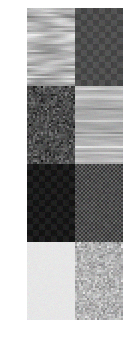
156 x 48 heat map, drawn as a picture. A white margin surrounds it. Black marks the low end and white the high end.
The table splits into 4 rows of 2 panels. Panel 1,1: high, streaked across. Panel 1,2: low, checkered, faint in contrast. Panel 2,1: low, fine-grained. Panel 2,2: high, streaked across. Panel 3,1: very low, checkered, faint in contrast. Panel 3,2: low, checkered. Panel 4,1: very high, flat. Panel 4,2: high, fine-grained.
